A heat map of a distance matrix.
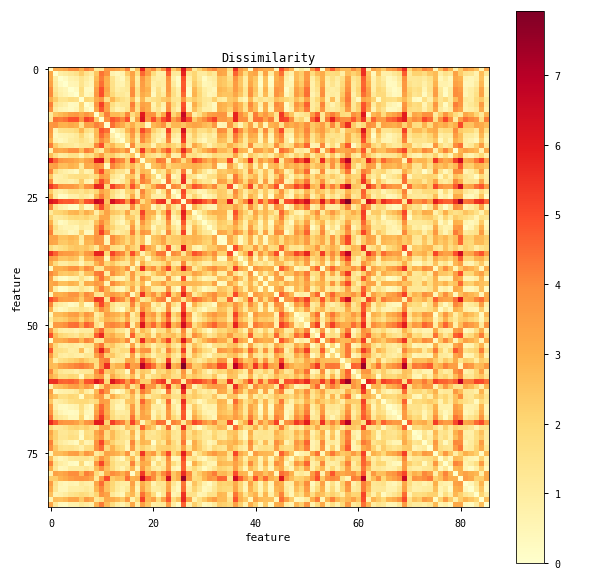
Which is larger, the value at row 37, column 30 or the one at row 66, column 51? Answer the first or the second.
the first
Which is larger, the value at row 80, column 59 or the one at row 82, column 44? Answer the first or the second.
the first
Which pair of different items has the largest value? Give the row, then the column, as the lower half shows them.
58, 26
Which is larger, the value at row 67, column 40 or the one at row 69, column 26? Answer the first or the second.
the first
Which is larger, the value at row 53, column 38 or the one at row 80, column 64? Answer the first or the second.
the second
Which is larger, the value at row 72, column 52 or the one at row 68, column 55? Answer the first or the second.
the first
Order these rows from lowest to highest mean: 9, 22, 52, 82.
82, 22, 52, 9
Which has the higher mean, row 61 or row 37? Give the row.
61
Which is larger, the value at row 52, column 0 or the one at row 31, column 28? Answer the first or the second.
the first
